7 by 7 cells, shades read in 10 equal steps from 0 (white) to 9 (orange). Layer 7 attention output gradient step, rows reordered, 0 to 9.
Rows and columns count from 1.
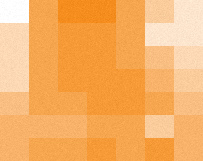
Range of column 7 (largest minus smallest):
4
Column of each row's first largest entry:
3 3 3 3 4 4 4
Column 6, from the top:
4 2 5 6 7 4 8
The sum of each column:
26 48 53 56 51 36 28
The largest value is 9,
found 2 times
